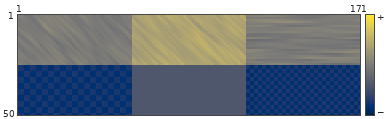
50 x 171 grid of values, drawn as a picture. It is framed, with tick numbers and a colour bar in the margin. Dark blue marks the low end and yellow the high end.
It is made of 2 by 3 panels. Panel 1,1: middling, slanting down to the right, faint in contrast. Panel 1,2: high, slanting down to the right, faint in contrast. Panel 1,3: middling, streaked across, faint in contrast. Panel 2,1: very low, checkered, faint in contrast. Panel 2,2: low, flat. Panel 2,3: very low, checkered, faint in contrast.
